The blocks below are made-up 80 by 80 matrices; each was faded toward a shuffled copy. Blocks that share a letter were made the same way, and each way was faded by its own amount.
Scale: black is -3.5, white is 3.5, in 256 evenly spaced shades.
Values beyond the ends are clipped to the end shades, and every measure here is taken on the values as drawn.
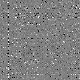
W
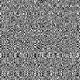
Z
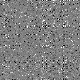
W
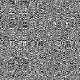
Z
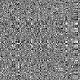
Z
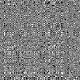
Z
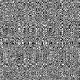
Z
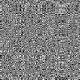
Z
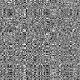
Z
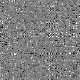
W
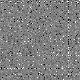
W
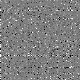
W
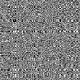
Z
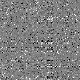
W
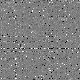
W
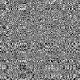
Z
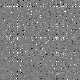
W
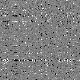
W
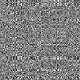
Z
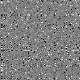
W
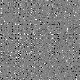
W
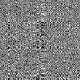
Z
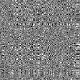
Z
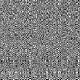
Z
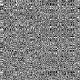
Z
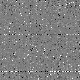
W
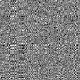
Z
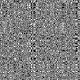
Z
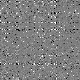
W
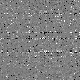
W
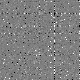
W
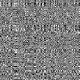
Z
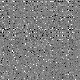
W
